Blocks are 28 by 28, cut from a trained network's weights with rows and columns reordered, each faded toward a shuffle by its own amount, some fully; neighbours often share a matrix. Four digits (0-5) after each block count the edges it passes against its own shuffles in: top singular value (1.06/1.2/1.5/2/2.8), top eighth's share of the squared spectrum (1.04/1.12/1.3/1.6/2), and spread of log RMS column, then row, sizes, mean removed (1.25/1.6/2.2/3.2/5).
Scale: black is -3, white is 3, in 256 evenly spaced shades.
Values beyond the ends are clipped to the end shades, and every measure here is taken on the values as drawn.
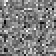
2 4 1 1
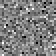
0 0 0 0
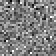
0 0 0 0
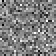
2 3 0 1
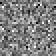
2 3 0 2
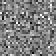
2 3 0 2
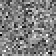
0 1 0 0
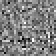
2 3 1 2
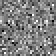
1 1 0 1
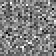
1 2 0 0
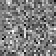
2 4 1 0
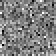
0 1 0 0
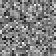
0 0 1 0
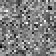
0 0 0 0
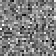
0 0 0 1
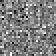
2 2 0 0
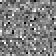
1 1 0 0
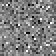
1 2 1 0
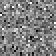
1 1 0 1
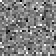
1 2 0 1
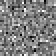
2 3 1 0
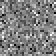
2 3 1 0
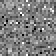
1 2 0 0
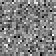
0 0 0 0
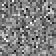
0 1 0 0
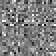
3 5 1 2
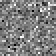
1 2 0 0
